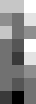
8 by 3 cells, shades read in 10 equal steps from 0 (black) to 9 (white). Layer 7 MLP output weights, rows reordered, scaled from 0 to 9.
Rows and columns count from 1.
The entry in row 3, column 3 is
5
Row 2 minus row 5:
1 2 0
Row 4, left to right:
4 3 9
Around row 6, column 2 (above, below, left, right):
2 3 4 5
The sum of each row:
23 17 16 16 14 13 11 6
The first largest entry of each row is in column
3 3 1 3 3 3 1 3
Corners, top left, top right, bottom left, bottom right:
7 9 2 4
